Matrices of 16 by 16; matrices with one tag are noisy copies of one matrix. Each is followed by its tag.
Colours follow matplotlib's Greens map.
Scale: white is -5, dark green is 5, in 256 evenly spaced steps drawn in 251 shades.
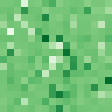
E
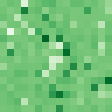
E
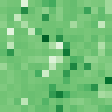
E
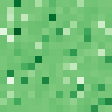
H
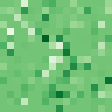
E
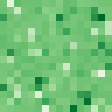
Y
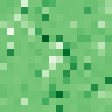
E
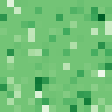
Y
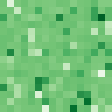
Y
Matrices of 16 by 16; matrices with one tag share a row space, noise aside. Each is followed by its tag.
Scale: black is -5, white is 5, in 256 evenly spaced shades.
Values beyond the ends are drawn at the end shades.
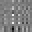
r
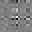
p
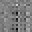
p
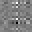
p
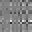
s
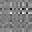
s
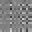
s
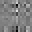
p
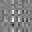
r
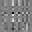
r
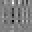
r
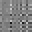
s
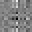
p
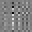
r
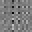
r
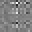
p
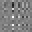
r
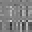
s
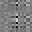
p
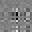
p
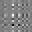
r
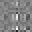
p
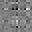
p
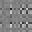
s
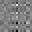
p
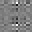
p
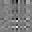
p
